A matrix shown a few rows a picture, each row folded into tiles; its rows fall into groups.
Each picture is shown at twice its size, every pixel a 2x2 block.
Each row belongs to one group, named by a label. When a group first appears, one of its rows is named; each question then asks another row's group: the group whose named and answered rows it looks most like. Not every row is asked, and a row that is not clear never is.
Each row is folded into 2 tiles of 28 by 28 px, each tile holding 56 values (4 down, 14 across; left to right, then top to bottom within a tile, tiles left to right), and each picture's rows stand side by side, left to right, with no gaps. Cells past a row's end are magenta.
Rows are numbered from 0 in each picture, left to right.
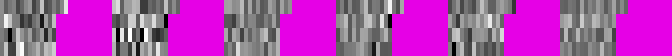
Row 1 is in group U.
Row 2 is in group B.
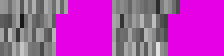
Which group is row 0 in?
B
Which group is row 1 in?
U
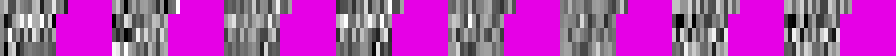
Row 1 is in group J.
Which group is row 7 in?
B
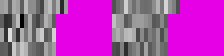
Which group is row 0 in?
B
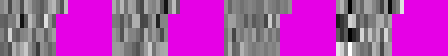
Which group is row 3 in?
J
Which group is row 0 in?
B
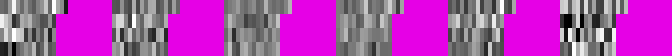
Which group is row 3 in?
B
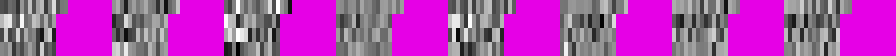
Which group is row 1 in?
J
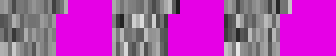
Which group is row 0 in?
J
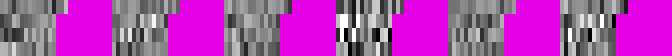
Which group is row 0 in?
J
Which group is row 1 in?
U
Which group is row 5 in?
U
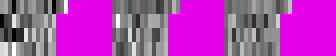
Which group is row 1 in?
U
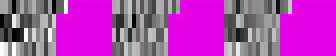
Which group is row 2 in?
J
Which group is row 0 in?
J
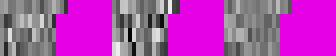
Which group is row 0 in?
U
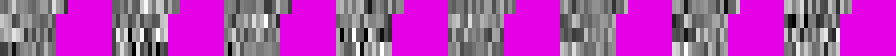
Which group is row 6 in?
J
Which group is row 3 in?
U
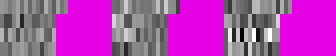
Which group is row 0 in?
B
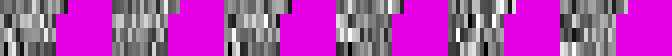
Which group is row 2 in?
U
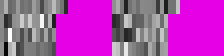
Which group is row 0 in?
U
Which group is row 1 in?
J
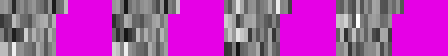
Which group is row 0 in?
J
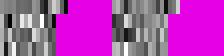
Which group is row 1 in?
J
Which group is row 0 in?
U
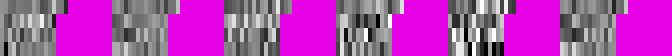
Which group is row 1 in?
J
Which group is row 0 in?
U
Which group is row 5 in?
J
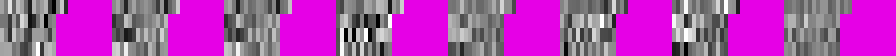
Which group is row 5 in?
U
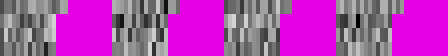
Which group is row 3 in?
B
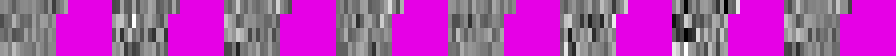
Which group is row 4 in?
B
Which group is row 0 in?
J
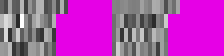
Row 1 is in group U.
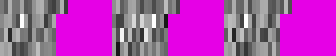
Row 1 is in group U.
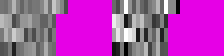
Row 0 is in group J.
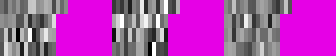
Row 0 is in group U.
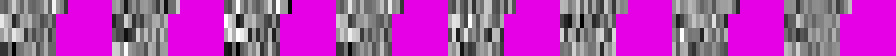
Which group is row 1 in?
J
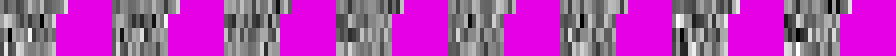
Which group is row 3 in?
J
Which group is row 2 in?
B
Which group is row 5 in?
B
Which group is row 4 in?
B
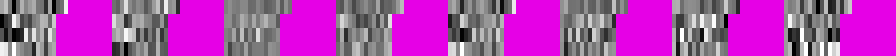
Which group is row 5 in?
U
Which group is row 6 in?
U
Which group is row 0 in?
J
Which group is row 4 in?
J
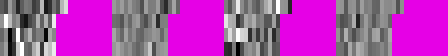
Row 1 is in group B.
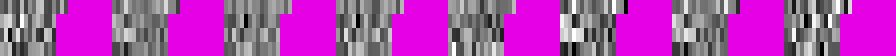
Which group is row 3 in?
B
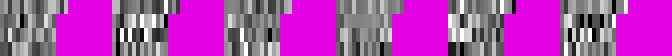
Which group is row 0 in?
B
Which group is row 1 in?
U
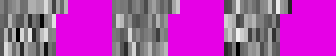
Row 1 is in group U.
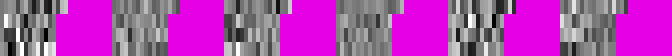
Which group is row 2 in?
J
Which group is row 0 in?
U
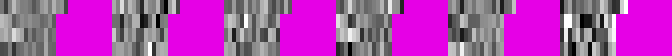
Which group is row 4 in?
J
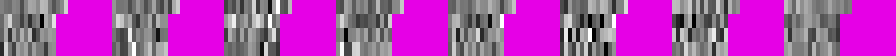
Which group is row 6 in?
B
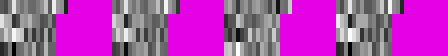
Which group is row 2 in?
J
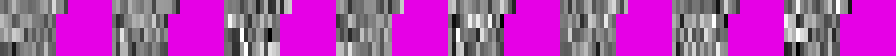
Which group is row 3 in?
J
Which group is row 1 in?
U
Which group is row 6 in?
U
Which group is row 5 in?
B
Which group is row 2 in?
U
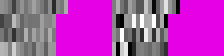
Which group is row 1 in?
U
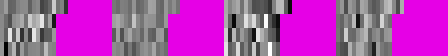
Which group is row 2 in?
U
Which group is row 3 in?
B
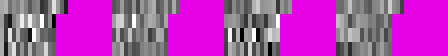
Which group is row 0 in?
U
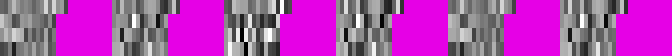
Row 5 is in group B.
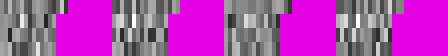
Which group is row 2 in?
U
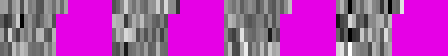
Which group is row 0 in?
B
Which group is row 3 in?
J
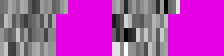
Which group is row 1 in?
J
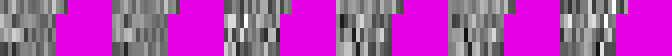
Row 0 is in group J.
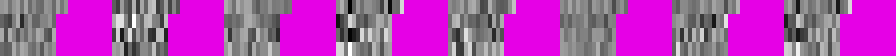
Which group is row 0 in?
B
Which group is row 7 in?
J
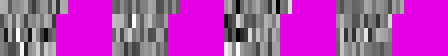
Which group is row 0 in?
U
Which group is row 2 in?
J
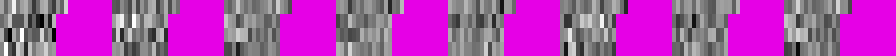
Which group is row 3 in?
J
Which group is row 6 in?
B
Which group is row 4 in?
B
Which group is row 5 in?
U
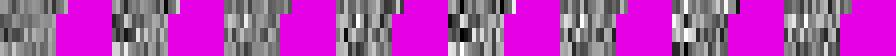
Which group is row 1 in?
J
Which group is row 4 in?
J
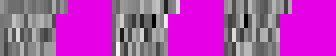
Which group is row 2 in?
B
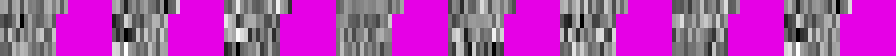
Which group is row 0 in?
B
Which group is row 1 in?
J
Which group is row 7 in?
J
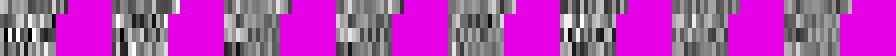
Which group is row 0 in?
U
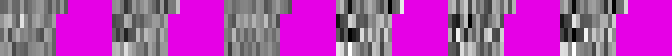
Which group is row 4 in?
B
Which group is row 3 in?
J
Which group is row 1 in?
J
